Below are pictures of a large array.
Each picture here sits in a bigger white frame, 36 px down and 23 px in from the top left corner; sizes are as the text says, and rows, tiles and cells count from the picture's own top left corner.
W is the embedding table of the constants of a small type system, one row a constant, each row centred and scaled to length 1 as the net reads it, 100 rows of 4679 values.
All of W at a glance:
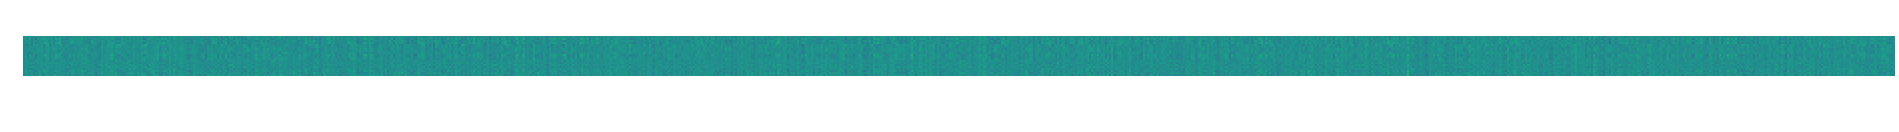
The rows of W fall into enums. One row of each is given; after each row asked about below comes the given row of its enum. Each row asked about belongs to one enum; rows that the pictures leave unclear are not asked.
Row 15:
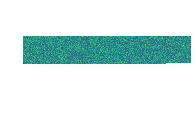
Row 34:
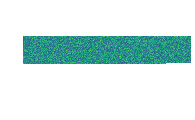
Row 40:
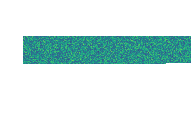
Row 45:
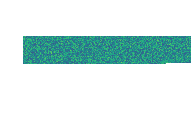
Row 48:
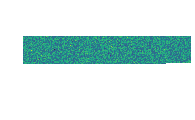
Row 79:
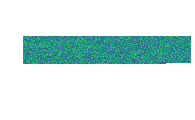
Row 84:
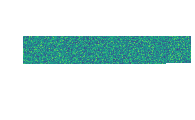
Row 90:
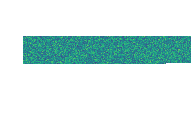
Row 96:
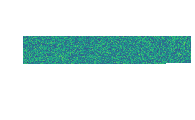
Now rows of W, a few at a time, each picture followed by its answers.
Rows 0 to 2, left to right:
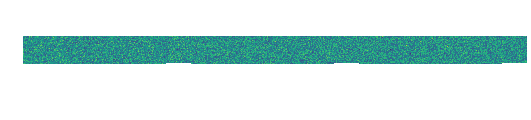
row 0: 84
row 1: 79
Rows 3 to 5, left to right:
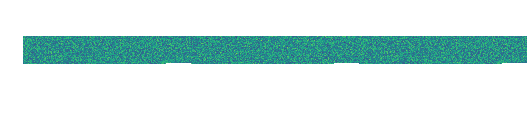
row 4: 34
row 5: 45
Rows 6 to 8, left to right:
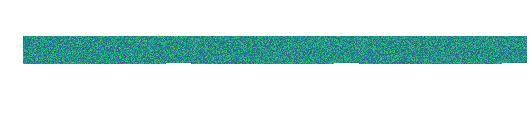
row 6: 34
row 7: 45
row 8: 45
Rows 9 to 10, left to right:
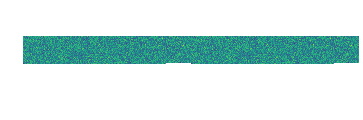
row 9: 15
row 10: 15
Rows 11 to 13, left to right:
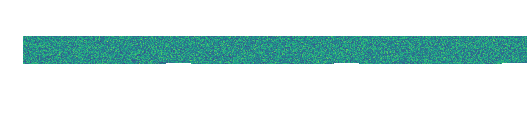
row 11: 79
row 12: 90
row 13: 45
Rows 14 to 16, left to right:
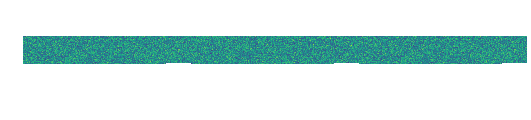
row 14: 90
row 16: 90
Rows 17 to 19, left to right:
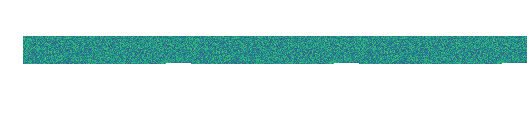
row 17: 45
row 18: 45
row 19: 45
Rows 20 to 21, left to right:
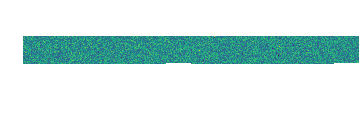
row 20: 40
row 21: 48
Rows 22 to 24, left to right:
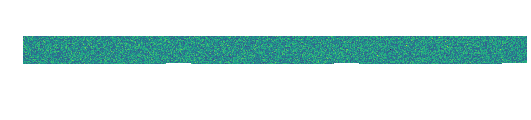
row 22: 40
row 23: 90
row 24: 48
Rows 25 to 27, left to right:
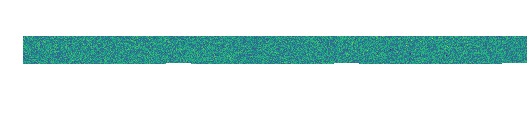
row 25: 40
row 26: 96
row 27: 48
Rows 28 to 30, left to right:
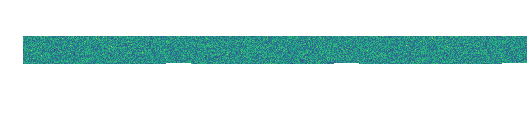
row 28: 48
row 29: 79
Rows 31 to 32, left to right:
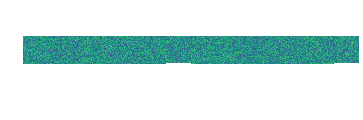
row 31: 48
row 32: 96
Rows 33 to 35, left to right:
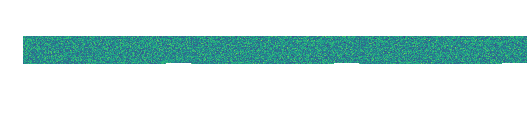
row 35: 34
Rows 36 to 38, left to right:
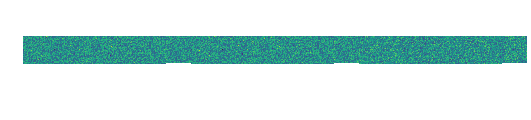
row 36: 48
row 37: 48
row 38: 84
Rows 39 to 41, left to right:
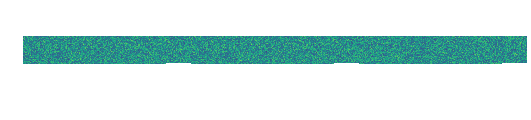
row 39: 40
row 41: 96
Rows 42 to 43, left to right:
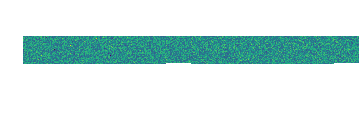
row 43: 40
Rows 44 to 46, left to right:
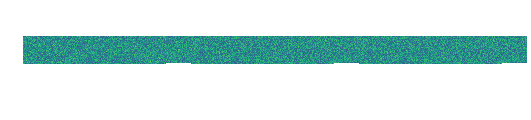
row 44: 90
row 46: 45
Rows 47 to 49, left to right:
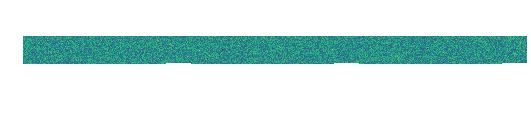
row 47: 45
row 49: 96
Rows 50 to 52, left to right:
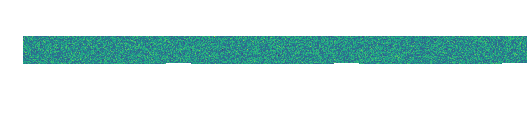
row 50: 40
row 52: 96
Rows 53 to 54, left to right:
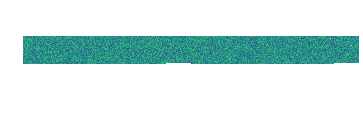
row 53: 45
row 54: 15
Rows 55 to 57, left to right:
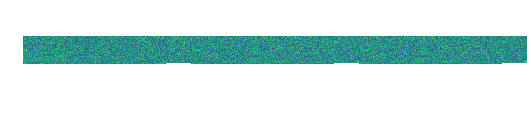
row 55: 96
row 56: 48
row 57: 48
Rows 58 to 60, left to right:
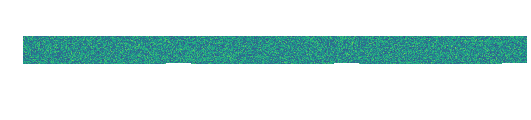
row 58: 40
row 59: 96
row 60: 34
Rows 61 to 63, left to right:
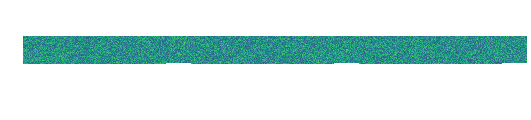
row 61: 96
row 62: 90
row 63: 79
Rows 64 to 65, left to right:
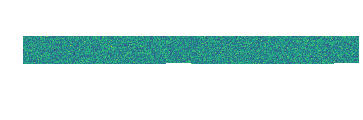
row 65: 34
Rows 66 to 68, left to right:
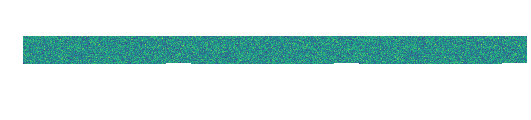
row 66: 15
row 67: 40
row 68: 15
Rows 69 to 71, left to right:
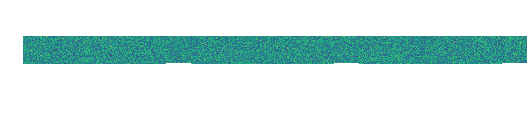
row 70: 34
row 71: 96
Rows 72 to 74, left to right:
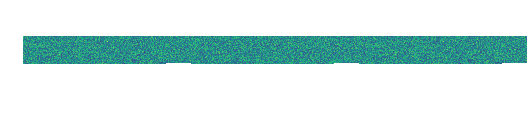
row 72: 79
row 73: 45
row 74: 79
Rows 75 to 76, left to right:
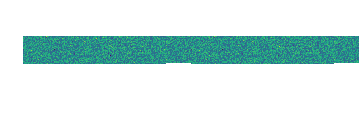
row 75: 48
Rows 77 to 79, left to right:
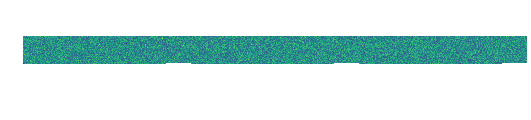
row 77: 15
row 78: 40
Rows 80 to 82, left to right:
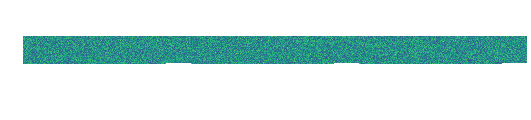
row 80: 45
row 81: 34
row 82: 79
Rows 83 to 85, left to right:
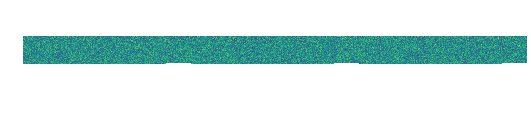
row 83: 40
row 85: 15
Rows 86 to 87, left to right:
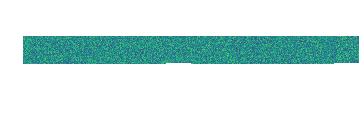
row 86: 45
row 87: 84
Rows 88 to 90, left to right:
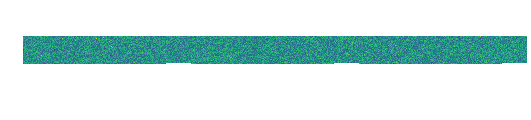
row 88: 48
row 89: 96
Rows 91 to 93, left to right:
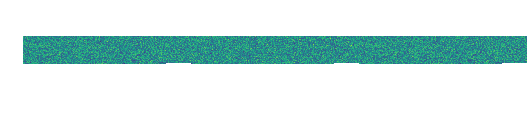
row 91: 79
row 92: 15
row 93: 79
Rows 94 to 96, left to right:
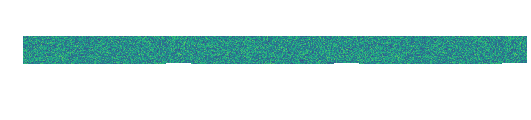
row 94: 96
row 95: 79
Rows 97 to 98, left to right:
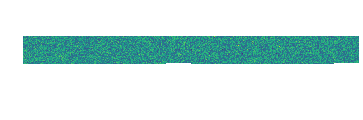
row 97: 96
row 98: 48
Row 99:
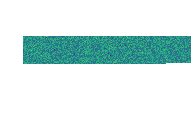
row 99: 48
